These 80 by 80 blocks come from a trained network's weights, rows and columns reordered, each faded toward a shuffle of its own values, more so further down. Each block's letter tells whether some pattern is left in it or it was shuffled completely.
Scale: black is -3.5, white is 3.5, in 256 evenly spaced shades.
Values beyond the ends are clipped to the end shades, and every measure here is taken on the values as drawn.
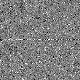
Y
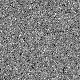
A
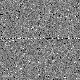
Y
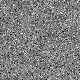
A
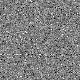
Y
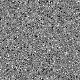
Y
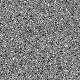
A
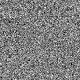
Y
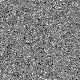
A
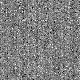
Y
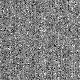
Y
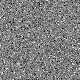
A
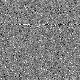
Y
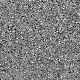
A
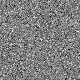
A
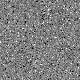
A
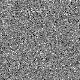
Y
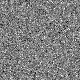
A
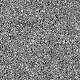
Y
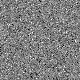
A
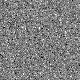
A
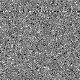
Y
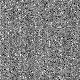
Y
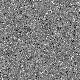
A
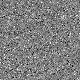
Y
